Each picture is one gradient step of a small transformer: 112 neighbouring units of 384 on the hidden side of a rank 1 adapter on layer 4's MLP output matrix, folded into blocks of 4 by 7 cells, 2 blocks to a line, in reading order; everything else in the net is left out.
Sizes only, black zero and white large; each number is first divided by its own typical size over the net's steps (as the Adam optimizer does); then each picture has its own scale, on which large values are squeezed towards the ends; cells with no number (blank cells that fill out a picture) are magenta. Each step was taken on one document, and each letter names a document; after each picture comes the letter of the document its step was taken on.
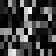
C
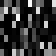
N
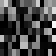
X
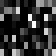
N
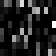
X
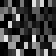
X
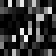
X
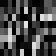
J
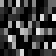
J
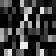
C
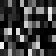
C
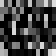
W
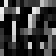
W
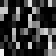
W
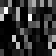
N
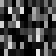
J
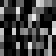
W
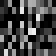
C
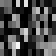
J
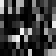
J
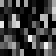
J
